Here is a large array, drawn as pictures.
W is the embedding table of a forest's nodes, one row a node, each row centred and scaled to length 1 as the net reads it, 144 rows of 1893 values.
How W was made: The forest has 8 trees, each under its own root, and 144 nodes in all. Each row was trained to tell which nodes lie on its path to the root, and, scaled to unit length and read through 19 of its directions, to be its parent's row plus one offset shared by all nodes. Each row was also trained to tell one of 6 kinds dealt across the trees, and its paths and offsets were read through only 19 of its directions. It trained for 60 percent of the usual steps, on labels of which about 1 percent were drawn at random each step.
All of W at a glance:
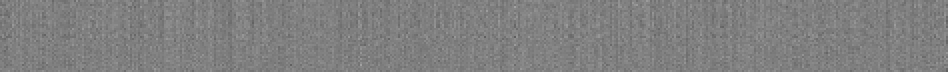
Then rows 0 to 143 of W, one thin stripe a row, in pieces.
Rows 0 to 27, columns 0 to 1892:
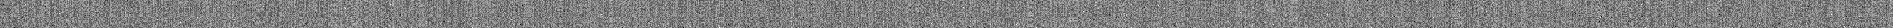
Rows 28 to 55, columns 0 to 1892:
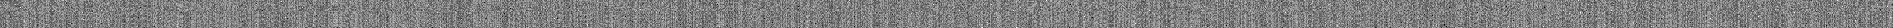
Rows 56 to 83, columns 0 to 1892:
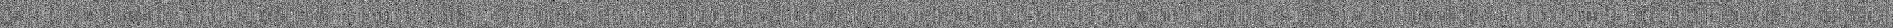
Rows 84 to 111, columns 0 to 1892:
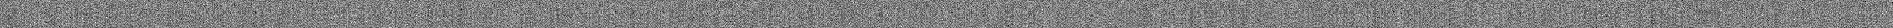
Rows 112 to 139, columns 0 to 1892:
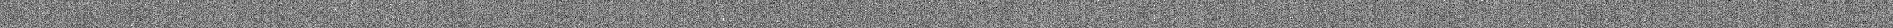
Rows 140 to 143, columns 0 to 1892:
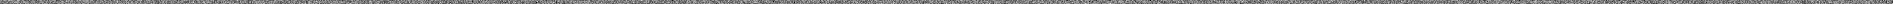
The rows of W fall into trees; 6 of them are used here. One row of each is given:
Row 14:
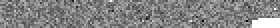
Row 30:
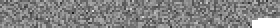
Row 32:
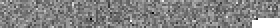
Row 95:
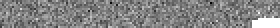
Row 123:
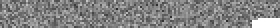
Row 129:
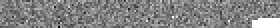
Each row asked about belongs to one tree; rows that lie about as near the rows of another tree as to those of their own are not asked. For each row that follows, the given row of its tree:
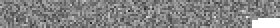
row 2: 129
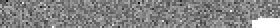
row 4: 30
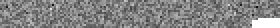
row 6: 32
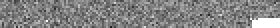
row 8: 123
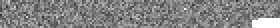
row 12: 123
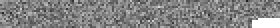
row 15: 14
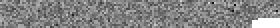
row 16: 14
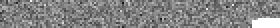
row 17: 30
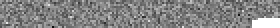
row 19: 95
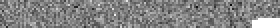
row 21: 30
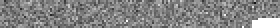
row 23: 129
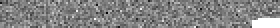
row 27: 30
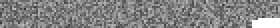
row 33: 129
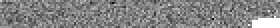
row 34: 129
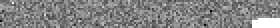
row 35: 30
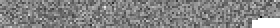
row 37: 14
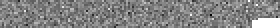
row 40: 123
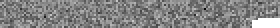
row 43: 32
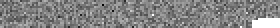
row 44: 129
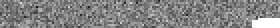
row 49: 129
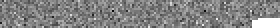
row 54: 123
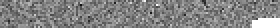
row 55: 129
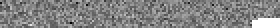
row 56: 123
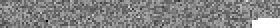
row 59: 30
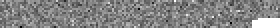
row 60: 95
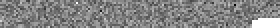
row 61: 14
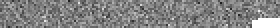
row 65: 123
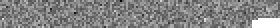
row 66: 123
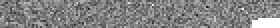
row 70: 129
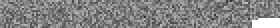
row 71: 32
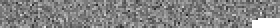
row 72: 129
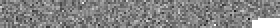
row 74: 129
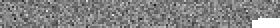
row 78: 123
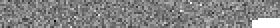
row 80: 123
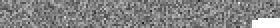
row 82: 14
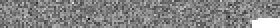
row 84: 30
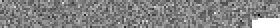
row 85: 123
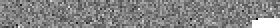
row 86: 32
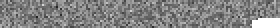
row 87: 14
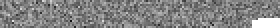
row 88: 32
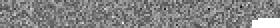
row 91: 14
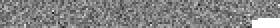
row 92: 30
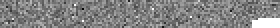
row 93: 129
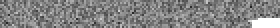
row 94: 30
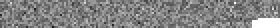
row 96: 95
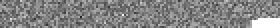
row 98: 30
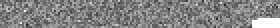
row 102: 30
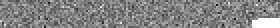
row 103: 123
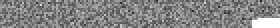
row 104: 30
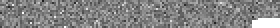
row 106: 95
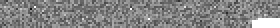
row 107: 30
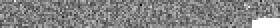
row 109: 95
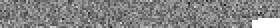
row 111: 123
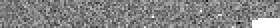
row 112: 123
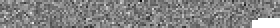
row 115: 14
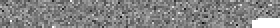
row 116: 30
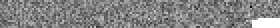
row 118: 30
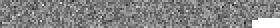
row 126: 95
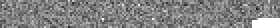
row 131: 95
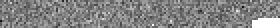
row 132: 95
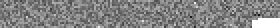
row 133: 123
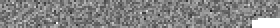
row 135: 30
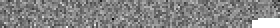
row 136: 95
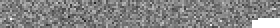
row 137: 32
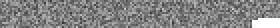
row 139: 95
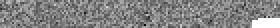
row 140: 14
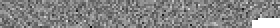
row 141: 32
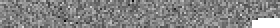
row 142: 32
